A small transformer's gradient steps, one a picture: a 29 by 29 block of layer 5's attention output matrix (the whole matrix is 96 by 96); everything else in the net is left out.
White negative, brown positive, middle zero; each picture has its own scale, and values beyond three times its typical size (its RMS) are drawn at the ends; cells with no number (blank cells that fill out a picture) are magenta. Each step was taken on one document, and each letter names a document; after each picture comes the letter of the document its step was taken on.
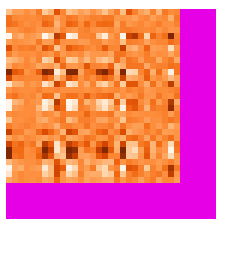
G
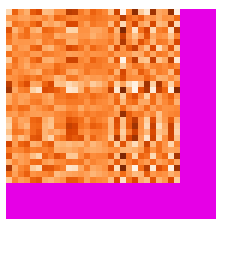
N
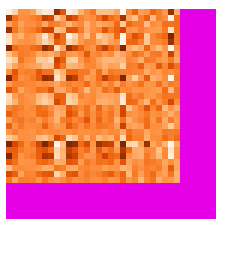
G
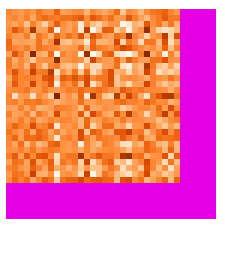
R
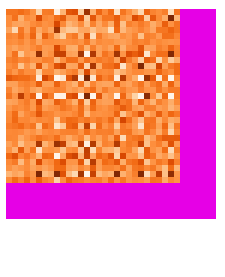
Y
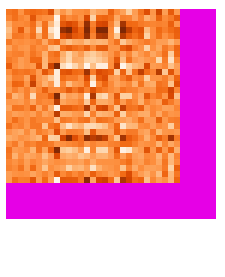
R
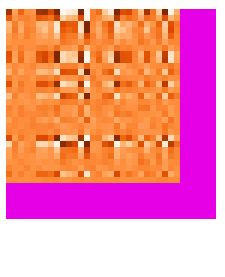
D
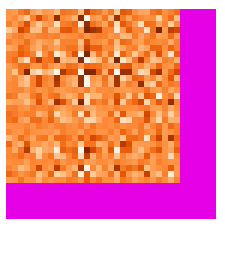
Y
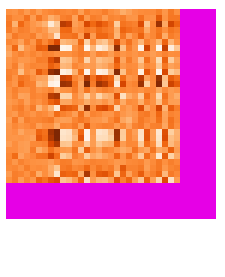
R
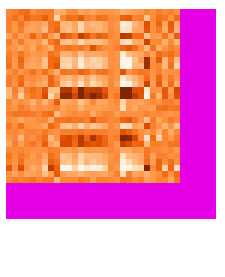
R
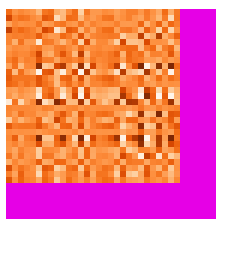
Y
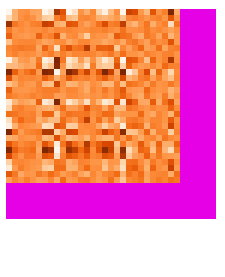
G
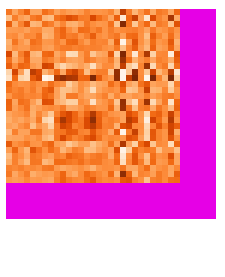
N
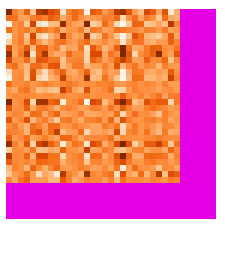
D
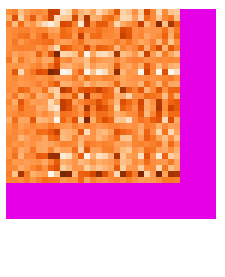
R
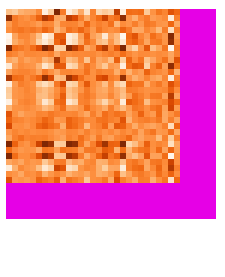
G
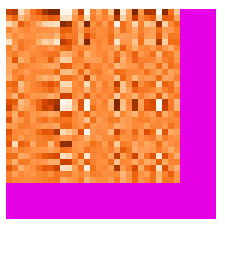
D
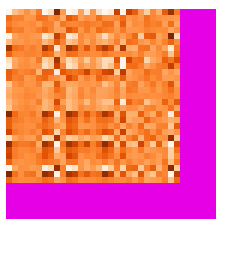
G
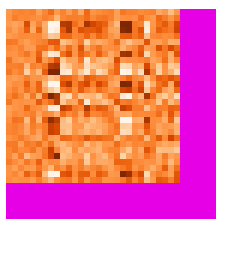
R
